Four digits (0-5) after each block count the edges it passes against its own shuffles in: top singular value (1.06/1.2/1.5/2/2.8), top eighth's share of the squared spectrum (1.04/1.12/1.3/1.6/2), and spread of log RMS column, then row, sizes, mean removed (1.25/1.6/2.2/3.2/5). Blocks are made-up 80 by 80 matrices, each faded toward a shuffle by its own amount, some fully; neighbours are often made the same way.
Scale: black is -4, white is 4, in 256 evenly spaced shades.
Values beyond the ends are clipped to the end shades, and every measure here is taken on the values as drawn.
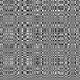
5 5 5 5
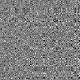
4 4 3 3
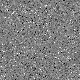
0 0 0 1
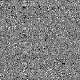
3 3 1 1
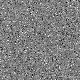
0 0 0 0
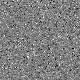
1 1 0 0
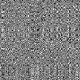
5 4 3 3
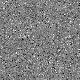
2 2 0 0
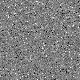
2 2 0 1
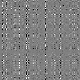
5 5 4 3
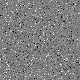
2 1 0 0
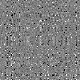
4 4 2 2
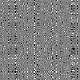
5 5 3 2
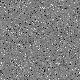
1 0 0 0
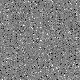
2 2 0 0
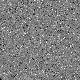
0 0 0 0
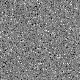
0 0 0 0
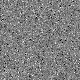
0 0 0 0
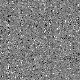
1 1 2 0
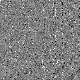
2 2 2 0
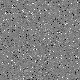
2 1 0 0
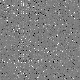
3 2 1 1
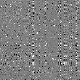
4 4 3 2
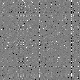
4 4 2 1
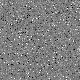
0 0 0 0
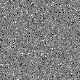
1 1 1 0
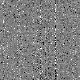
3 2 3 0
